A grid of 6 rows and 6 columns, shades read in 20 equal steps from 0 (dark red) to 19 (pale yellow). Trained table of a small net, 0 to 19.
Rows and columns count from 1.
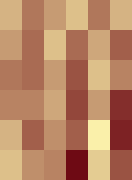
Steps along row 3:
down up down up down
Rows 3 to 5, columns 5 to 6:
15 10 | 12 3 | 19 2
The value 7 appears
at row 2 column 6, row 5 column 2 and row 5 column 4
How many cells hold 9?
3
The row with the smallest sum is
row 4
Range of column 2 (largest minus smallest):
4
